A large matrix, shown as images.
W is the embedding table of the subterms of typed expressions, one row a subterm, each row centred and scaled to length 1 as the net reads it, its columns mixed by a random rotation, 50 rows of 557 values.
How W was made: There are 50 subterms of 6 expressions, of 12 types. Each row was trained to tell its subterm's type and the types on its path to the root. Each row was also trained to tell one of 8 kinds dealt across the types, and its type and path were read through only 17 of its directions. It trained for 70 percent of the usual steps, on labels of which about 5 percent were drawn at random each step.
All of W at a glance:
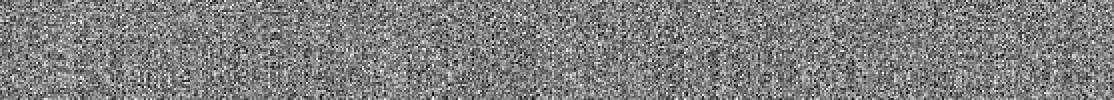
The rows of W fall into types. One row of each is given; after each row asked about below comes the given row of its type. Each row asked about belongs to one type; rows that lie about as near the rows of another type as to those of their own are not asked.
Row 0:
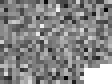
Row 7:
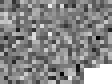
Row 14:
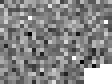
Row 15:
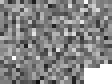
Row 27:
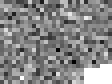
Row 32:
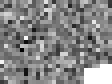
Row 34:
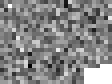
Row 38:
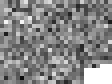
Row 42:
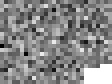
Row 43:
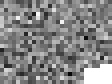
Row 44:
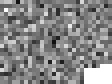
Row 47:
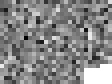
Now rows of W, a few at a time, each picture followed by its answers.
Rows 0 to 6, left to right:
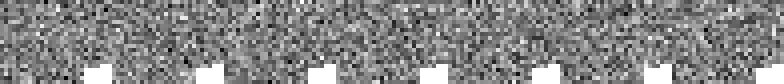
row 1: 27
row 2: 43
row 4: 43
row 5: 15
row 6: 42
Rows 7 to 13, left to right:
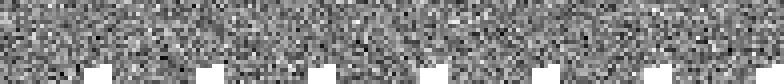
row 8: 0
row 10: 0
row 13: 32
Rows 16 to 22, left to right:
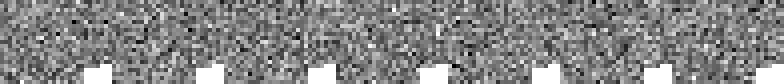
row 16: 43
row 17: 32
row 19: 42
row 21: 15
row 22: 7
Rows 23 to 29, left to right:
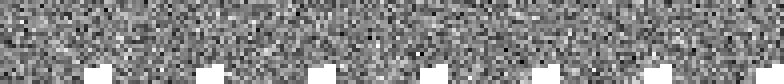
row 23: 0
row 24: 32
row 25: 32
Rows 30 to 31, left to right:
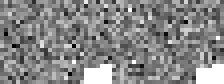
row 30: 38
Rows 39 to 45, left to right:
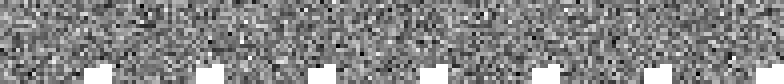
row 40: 15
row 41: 38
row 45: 15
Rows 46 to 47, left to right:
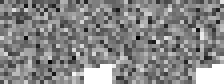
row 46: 27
